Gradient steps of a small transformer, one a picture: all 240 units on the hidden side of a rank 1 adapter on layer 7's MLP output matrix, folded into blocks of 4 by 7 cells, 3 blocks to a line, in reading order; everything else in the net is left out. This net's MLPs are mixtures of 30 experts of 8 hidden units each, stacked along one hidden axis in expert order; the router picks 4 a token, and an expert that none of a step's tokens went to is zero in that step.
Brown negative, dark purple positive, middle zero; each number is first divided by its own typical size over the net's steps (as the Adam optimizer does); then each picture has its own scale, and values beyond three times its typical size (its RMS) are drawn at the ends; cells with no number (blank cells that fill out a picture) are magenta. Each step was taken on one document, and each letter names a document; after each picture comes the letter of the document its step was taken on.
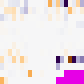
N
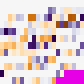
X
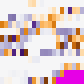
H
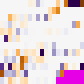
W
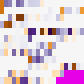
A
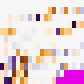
W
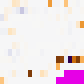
N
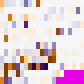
W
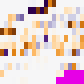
X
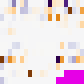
N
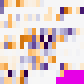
A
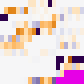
H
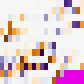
W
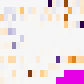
N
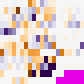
X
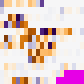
A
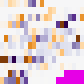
A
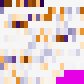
A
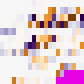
X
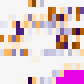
H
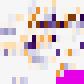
X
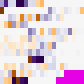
A
